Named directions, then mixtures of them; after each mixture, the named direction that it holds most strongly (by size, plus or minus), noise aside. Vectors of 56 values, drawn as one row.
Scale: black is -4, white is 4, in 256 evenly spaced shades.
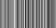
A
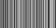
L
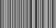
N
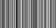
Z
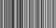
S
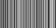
L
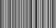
N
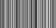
Z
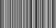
N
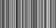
Z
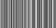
N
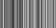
S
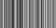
S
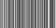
L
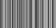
N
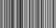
S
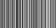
Z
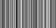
Z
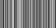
L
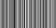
A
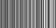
L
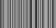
N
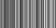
S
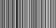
Z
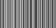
N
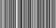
Z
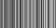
S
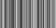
Z
